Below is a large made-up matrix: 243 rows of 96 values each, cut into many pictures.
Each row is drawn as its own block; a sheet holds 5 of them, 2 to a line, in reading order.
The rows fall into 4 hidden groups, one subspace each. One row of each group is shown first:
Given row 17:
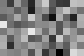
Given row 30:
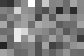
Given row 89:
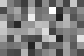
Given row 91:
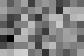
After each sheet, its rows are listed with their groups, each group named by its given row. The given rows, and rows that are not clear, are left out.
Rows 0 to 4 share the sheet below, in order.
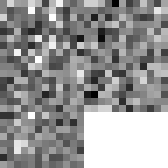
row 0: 17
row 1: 30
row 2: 89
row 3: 91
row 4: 30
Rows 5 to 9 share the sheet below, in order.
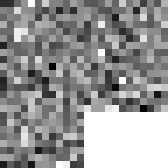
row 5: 30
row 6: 89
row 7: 89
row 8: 17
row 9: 17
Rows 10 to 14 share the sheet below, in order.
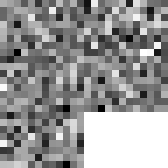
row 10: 89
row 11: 17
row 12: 91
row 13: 89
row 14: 91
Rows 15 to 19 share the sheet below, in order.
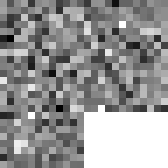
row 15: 91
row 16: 17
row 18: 89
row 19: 30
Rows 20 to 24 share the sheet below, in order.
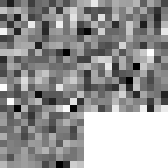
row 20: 91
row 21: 91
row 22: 17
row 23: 89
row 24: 17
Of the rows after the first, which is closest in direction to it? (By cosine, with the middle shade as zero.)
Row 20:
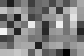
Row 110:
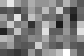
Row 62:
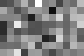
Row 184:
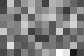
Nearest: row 62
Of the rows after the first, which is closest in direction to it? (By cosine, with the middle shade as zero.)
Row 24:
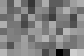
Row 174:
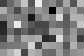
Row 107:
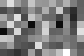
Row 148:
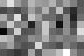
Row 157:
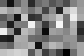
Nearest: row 157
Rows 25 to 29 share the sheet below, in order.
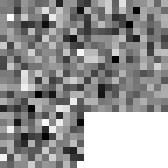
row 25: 30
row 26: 89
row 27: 17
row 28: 30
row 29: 30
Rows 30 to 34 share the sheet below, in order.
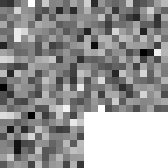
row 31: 17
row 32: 91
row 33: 89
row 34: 30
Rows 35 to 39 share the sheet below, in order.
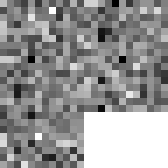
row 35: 89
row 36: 30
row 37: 30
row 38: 89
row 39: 17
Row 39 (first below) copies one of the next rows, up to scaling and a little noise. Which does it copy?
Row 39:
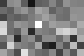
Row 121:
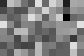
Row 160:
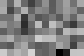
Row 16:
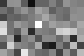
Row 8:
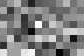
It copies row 16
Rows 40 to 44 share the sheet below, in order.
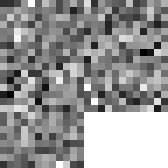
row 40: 30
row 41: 17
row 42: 91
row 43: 17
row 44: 17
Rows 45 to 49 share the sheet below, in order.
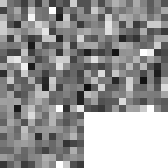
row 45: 89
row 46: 17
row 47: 89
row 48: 91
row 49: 17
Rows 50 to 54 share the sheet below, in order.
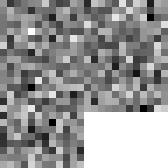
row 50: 17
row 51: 17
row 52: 17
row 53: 17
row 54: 89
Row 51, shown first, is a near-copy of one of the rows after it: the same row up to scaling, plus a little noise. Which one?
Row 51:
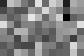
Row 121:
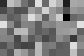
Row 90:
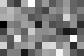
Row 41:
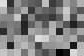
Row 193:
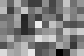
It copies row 121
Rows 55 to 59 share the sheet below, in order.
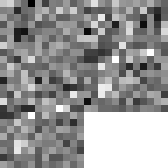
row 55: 30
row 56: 91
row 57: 17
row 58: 30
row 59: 30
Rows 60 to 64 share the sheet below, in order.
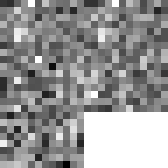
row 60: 30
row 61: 30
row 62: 89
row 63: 91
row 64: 91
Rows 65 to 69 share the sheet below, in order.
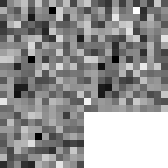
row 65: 89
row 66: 89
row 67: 30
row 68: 30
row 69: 17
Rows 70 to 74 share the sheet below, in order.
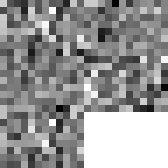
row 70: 89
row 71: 30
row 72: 17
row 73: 91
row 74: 89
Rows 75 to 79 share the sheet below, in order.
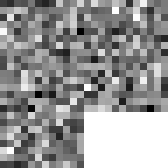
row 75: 91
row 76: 17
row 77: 17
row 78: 91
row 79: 91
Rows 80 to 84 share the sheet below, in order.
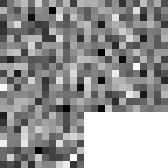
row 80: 89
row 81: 89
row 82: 91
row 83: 89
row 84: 17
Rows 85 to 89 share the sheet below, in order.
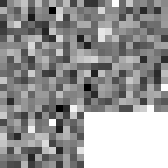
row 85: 89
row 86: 30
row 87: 17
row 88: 91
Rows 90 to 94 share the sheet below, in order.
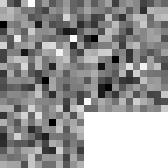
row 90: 17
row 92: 89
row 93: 30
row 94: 89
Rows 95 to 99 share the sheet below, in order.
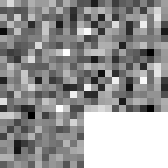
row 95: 91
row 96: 91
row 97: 17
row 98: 91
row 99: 30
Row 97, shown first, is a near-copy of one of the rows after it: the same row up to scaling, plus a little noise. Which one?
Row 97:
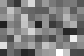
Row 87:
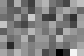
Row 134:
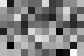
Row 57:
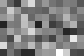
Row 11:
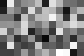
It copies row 57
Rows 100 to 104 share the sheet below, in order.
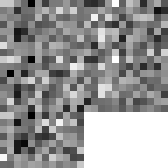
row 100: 30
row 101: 30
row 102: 30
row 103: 30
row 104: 30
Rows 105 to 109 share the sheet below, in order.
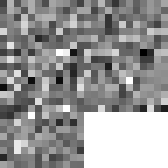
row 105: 17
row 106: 17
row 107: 91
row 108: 89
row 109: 30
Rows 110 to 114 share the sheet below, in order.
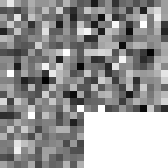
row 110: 91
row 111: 91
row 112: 30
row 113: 89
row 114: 30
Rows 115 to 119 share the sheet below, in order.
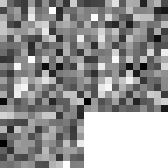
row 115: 89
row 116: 30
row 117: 30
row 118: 30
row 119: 91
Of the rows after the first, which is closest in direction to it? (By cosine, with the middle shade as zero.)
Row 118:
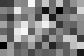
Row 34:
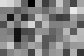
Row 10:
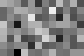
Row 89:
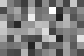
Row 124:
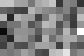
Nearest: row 89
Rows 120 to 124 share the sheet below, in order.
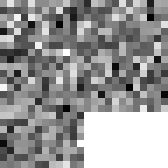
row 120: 91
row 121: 17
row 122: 91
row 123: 89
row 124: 91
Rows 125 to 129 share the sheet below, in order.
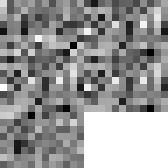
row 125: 17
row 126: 91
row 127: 91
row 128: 91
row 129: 30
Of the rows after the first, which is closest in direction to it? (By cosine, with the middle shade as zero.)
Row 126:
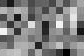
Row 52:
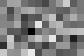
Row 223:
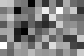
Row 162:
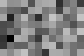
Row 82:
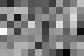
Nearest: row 82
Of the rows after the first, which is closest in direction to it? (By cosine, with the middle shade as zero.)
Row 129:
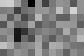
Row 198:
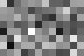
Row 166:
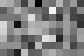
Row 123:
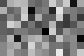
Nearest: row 123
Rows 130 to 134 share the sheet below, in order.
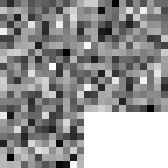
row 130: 91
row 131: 30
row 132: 89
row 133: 91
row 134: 17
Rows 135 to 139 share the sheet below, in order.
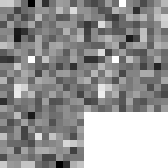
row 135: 30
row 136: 89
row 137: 30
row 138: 30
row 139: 17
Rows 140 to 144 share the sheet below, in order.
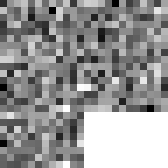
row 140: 89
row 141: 30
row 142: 91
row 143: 91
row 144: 91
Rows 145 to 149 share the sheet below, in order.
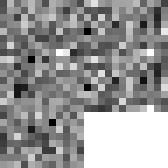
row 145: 17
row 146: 91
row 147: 30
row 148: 91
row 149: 89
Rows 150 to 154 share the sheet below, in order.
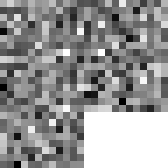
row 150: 91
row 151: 89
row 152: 91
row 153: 91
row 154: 89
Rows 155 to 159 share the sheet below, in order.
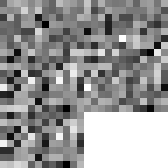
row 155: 89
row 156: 17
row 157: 91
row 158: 91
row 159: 91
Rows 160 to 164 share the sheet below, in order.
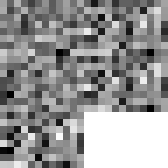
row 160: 17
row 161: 91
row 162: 91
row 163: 91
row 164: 91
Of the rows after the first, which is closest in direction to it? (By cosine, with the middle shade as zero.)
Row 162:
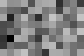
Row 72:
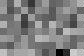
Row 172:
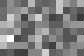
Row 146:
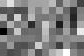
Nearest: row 146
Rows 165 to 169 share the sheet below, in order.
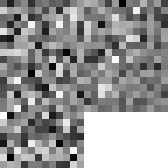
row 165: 91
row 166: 89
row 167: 89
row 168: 30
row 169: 17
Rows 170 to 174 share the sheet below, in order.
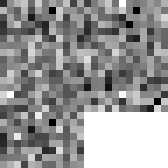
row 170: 89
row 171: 89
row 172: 91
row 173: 17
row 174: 89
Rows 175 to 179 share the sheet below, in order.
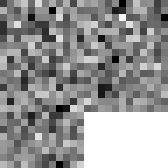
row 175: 89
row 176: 89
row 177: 17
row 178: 30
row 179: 17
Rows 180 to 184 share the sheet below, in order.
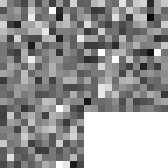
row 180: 89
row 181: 17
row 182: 17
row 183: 30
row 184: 17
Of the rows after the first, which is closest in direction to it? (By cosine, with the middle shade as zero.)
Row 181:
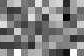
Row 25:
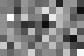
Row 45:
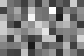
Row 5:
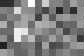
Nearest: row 25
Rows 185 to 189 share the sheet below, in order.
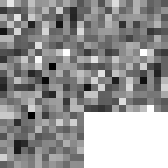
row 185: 91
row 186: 17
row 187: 89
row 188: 91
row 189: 30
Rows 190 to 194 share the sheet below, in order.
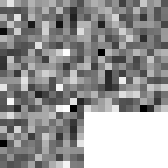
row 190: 91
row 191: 89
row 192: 17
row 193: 17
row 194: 91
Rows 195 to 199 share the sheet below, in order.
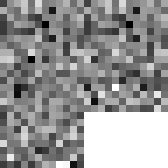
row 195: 89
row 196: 89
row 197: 30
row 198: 17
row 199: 17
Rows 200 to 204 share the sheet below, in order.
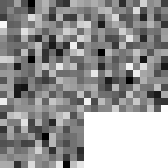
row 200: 17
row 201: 89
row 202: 30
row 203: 30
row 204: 89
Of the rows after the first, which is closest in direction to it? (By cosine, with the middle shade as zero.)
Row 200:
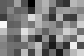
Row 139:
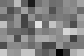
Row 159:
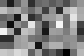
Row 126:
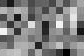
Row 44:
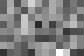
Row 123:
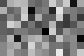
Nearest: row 139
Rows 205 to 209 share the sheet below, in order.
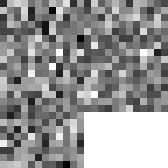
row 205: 89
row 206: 17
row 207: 89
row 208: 91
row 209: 91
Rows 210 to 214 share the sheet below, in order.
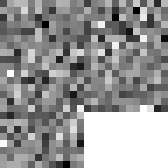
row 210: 89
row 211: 89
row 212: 30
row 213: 17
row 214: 91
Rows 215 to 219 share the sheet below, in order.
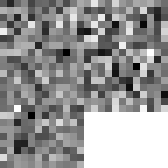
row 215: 91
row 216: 91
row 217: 89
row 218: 89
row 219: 30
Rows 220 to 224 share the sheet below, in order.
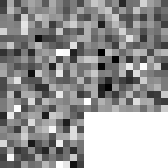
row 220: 17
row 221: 89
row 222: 89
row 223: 30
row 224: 17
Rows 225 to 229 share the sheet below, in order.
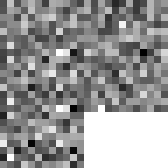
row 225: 17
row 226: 17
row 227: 17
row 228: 89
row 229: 17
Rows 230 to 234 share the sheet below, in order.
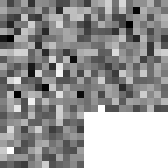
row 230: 91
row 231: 89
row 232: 89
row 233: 89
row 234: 91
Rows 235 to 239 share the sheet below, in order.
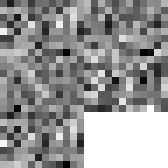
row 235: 91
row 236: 17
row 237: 89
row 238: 91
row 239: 91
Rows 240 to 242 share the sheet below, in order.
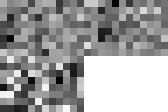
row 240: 91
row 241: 30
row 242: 91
